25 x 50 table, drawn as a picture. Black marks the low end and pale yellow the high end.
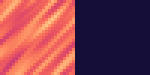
The table splits into one row of 2 panels. Panel 1,1: high, slanting up to the right. Panel 1,2: very low, flat.
